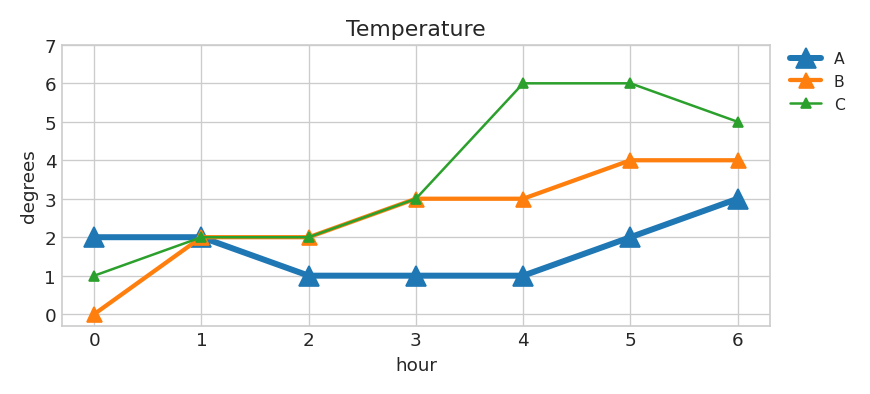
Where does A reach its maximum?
6
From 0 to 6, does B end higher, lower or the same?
higher
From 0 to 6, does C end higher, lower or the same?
higher
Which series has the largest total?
C
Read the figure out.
Title: Temperature
x-axis: hour, ticks 0 1 2 3 4 5 6
y-axis: degrees, ticks 0 1 2 3 4 5 6 7
Legend: A, B, C
Values:
A: 2 2 1 1 1 2 3
B: 0 2 2 3 3 4 4
C: 1 2 2 3 6 6 5
